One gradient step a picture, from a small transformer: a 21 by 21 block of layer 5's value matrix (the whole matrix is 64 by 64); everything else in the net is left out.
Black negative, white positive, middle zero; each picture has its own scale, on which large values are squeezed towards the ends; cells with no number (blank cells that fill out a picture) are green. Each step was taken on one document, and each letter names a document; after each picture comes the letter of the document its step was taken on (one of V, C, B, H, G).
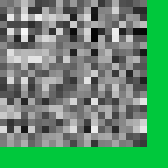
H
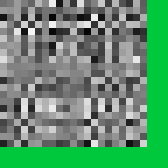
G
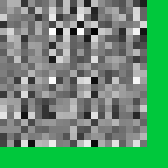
H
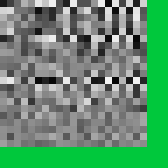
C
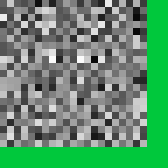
G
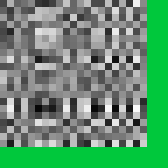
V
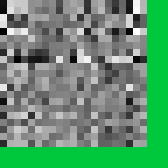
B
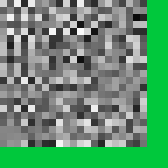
H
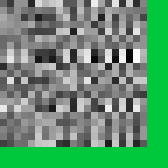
C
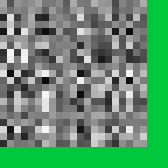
B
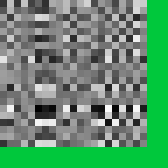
V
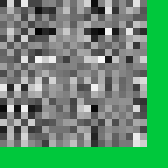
C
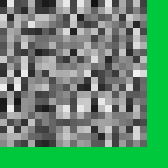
C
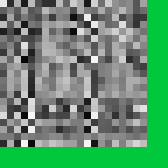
H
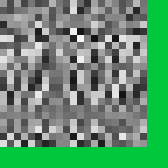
G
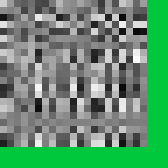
G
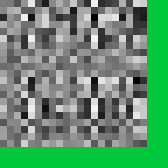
H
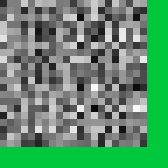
G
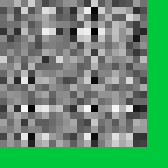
H
